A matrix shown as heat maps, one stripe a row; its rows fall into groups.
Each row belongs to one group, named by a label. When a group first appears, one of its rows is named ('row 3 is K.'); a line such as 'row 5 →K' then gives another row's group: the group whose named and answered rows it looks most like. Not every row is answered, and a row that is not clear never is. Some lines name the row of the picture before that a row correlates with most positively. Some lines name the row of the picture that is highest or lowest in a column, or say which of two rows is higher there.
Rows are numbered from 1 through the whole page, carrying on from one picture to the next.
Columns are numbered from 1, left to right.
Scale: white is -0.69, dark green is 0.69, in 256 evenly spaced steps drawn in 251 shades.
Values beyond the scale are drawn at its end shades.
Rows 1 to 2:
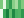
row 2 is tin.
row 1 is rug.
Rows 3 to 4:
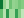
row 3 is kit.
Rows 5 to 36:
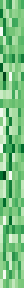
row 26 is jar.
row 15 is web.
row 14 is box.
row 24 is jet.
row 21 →tin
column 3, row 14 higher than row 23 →No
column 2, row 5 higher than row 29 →Yes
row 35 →rug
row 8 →tin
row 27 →box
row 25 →jar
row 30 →tin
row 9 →rug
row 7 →box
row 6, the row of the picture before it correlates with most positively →3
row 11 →tin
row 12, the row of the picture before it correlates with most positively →3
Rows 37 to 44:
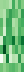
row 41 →tin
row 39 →rug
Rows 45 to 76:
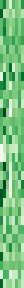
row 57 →jet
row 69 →kit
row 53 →tin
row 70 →rug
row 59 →box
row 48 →box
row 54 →jet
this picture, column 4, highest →52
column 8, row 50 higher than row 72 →Yes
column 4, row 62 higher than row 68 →No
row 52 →rug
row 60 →rug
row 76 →kit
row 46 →kit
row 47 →box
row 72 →jar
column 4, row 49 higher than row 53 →No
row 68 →jar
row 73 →kit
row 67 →kit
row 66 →jet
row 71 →box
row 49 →tin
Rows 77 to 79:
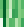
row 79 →tin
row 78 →box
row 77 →box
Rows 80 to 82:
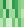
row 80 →box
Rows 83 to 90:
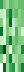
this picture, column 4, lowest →88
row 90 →tin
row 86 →kit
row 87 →jar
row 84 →jar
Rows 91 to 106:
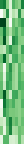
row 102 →tin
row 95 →box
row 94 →box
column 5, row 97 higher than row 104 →Yes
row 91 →jet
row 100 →rug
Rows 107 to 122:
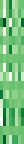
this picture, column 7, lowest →109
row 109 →jet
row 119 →tin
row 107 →rug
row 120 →tin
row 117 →kit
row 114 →rug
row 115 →web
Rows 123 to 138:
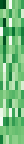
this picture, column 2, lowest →130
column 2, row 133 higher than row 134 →Yes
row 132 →kit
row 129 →box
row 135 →web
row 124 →jar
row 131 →rug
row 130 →rug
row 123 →jet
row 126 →tin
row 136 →tin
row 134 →rug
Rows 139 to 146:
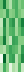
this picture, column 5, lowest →146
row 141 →tin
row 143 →box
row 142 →tin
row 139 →box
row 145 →tin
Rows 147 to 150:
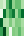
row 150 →jet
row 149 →kit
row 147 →jar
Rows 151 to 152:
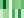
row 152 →web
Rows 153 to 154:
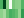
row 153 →jet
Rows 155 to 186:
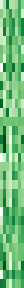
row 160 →jar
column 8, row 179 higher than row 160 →Yes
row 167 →web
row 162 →tin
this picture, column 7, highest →172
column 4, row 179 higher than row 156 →No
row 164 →kit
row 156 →jar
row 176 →box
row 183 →jet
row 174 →box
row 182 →kit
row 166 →kit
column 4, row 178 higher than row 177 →Yes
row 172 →web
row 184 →jet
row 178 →tin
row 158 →tin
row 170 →jet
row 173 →web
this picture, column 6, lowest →172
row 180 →tin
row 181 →rug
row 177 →box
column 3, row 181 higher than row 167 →No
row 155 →web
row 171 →box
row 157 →tin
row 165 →rug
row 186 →jet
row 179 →tin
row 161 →rug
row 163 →jar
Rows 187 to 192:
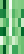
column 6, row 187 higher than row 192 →No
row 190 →jet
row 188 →jet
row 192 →box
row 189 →web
